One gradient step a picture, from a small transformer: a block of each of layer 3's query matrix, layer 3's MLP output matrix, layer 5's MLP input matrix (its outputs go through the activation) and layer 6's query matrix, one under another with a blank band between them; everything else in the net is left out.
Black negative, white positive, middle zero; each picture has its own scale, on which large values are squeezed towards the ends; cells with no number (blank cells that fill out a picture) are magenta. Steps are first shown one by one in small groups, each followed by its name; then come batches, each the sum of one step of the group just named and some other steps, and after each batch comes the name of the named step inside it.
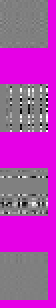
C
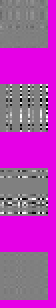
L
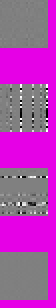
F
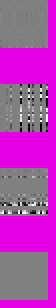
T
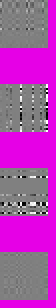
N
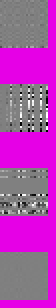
T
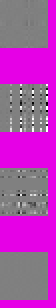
F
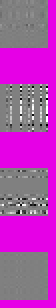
L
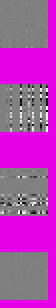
T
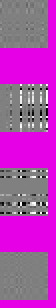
N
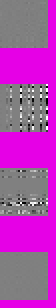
T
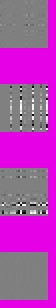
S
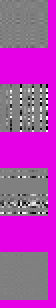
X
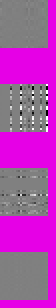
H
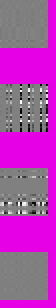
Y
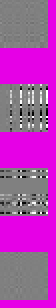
X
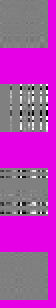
H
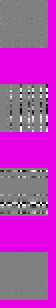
X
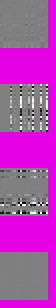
S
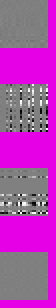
Y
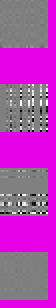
Y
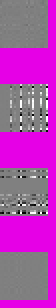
S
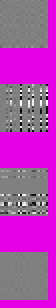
Y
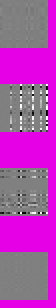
H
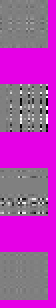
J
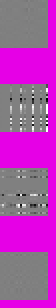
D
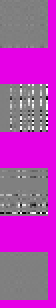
D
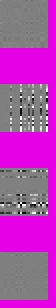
D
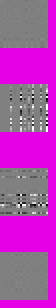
D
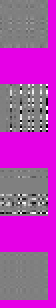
J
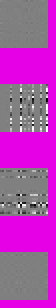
D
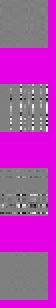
D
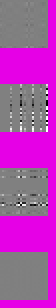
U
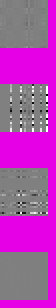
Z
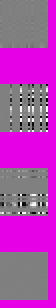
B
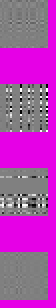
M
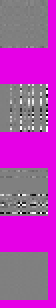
U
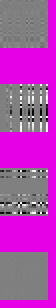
M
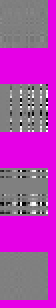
B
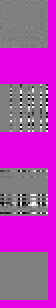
B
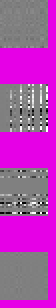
B
